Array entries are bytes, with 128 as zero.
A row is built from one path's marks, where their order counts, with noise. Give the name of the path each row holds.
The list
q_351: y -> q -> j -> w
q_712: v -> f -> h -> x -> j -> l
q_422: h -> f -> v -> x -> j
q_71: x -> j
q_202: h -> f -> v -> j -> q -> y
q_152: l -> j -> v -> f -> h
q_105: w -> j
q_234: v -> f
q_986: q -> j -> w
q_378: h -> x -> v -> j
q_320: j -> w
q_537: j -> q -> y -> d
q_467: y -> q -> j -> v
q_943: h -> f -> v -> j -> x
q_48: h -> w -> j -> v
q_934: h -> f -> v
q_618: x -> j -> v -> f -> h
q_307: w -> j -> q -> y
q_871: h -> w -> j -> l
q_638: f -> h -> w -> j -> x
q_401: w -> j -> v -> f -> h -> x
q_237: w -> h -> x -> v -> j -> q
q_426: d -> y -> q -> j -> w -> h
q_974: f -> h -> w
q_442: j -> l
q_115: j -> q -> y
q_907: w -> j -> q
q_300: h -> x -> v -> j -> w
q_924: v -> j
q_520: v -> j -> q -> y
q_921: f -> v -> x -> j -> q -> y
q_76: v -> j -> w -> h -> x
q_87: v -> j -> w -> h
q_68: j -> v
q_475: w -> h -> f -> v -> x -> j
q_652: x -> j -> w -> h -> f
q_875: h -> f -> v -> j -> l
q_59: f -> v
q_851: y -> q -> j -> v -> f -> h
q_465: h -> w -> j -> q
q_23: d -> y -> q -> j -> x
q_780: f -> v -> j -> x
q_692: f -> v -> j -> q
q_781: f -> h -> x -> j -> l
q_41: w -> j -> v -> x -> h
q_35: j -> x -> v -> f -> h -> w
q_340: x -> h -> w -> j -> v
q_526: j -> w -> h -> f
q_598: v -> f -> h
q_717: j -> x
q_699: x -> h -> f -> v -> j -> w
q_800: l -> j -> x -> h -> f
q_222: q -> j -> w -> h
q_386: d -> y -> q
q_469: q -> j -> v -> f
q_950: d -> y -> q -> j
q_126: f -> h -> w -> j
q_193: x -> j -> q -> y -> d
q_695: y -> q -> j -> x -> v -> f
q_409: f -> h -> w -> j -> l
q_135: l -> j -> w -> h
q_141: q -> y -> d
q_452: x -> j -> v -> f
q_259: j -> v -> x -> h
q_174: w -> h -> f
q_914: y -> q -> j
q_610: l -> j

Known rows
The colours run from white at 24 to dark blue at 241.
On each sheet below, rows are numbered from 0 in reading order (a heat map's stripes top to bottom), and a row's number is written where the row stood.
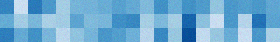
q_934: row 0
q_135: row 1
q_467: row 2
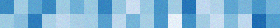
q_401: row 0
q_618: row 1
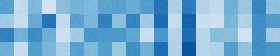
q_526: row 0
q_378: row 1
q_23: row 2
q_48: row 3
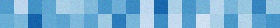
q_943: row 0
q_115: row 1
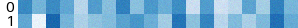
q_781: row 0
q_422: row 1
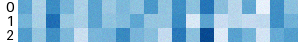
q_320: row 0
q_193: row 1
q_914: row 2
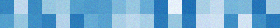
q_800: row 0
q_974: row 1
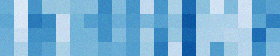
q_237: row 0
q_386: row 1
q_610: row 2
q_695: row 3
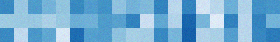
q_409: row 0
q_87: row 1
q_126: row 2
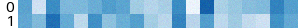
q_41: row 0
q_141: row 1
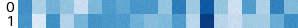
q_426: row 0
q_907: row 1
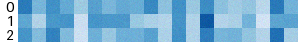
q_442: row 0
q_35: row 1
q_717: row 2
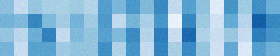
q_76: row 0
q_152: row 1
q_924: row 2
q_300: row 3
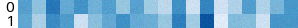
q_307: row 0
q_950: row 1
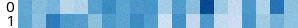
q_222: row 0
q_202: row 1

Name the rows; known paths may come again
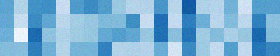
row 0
q_35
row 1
q_780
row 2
q_475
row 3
q_598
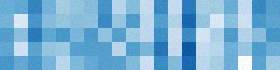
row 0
q_851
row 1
q_237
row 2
q_307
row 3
q_340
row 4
q_351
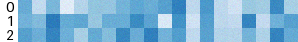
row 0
q_652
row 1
q_520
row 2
q_712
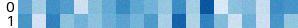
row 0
q_950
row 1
q_699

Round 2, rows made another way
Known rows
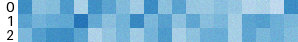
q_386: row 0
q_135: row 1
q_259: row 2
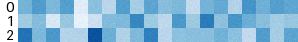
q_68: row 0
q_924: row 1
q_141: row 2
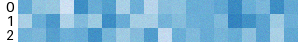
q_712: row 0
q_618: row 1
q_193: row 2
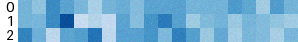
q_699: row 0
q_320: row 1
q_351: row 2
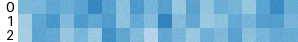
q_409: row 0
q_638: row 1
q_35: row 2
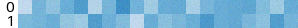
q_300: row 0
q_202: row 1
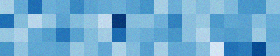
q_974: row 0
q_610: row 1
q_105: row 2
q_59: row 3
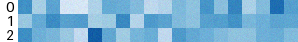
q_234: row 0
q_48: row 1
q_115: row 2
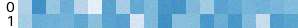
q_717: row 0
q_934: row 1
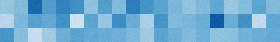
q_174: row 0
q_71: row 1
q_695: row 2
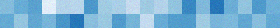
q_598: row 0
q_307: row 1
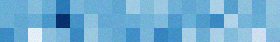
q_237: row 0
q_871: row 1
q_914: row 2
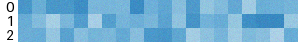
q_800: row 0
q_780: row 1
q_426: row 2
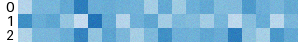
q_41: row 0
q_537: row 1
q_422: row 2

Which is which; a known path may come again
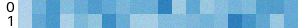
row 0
q_126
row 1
q_618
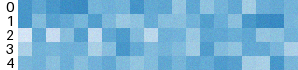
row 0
q_800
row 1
q_921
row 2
q_378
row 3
q_87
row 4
q_875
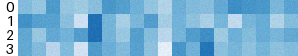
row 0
q_452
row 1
q_537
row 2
q_307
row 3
q_520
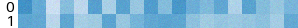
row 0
q_467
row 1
q_23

